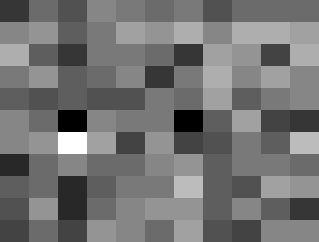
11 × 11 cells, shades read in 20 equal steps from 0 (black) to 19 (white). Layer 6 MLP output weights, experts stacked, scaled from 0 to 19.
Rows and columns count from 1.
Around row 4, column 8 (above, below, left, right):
12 12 9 10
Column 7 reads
9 13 4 9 8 0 5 11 14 11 12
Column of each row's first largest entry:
4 7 1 8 8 9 3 7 7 2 7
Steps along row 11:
up down up down down up down down up same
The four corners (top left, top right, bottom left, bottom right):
4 8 5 10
